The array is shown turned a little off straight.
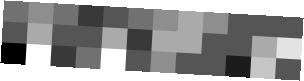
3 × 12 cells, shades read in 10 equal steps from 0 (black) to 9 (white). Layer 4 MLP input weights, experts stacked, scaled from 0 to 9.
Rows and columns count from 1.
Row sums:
47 55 49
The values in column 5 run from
3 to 9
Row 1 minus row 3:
4 -4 2 -2 -6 1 0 3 2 2 -4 0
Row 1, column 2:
5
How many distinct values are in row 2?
4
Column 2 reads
5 6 9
